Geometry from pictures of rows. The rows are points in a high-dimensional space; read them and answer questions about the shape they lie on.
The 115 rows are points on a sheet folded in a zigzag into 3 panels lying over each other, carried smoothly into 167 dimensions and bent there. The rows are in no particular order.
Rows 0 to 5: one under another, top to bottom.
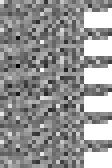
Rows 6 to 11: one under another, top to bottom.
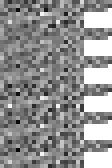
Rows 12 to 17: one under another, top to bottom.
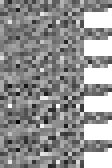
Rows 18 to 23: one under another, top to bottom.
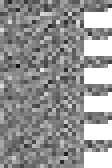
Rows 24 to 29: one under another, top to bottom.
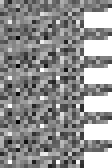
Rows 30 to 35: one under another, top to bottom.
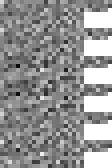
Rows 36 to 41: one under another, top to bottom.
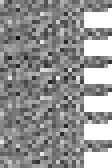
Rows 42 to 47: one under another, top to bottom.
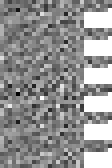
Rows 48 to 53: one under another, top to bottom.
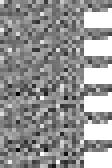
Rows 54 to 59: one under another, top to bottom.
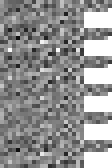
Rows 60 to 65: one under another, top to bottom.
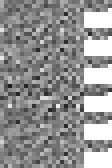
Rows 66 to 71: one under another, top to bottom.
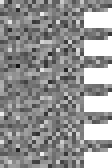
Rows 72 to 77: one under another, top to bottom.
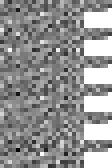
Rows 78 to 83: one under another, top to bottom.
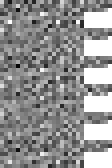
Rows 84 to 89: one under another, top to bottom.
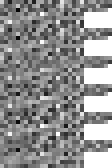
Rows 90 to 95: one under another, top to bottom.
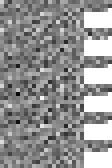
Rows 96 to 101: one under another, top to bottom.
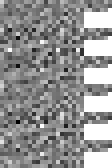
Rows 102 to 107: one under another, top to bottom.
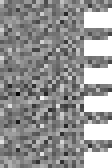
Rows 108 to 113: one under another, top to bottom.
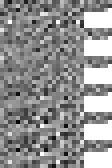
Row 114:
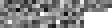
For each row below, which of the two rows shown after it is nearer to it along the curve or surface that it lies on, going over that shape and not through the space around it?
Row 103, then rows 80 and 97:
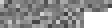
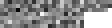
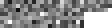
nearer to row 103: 80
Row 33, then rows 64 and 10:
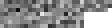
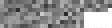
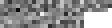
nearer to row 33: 64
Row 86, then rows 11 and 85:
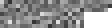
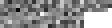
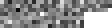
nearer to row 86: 11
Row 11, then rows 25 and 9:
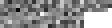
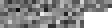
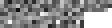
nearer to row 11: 9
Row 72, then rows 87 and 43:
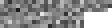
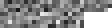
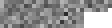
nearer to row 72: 87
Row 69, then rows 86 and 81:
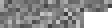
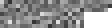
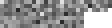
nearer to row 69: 86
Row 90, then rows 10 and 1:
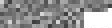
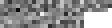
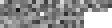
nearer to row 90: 10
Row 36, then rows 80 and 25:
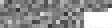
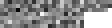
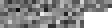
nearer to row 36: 80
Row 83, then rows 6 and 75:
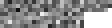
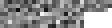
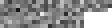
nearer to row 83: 75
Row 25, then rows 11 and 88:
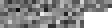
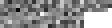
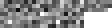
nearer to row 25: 88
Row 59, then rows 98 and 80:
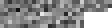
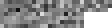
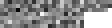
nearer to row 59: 98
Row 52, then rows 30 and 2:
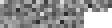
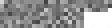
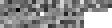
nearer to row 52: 30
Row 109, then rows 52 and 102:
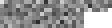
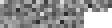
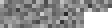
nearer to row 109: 52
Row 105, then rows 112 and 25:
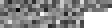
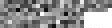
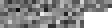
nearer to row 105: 112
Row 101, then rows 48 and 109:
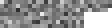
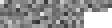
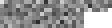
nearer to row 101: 48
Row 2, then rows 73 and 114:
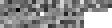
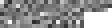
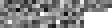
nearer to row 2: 114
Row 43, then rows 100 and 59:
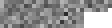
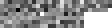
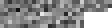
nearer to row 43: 59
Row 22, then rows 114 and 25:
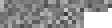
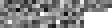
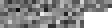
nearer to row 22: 25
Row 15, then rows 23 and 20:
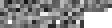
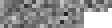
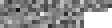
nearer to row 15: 20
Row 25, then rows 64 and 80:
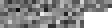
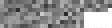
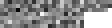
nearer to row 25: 64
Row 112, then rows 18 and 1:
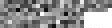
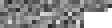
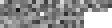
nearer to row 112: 18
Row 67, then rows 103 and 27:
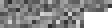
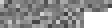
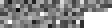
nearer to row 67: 103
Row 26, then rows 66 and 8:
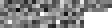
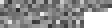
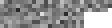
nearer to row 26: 8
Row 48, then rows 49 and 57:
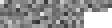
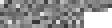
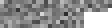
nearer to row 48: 49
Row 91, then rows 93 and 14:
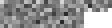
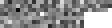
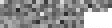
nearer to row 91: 14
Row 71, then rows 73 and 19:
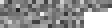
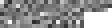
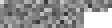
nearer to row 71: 73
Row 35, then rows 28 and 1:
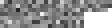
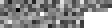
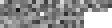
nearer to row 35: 1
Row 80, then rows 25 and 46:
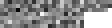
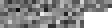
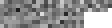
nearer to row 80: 46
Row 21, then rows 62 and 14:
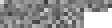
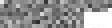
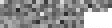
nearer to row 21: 62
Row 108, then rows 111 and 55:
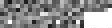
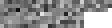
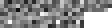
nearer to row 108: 55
